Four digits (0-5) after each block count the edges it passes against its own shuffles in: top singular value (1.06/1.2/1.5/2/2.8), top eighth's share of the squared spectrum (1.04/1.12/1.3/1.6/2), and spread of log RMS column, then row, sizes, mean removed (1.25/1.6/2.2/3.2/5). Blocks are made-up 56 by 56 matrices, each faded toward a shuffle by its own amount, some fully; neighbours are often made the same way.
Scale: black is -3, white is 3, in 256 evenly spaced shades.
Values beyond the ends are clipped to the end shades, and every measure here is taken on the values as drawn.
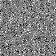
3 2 0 0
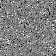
0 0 0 0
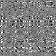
4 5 2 3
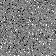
0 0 0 0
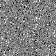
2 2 0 0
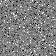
0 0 0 0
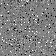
2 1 0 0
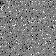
2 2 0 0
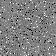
1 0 0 0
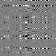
4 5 3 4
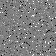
0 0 0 0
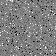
0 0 0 0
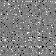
3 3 1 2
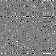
4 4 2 2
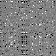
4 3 2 1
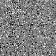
2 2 1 1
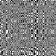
4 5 3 3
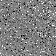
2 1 0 0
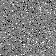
2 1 0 0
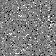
3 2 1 0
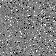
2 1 0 0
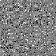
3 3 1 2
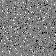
1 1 0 0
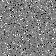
0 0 0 0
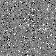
1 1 1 0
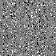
1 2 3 1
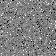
0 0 0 0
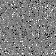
3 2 1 0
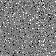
2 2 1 0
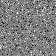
1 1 0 0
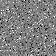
1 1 0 0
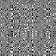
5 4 3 3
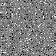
3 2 1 1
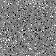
3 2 1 0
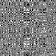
4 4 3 3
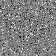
2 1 0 0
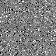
1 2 0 2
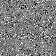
1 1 0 1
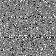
2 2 0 2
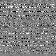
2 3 0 4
